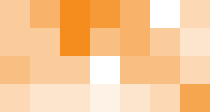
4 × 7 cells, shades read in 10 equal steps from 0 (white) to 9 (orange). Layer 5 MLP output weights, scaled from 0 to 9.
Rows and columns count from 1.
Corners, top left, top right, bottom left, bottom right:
4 3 3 7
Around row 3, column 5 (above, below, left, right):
6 2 0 5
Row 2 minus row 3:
-1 0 5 5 1 -1 -1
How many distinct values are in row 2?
5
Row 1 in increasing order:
0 3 4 6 6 8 9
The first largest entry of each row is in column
3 3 1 7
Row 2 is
4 4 9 5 6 4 2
